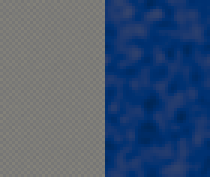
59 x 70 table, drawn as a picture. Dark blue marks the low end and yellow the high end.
The table splits into one row of 2 panels. Panel 1,1: middling, checkered, faint in contrast. Panel 1,2: very low, blotchy, faint in contrast.
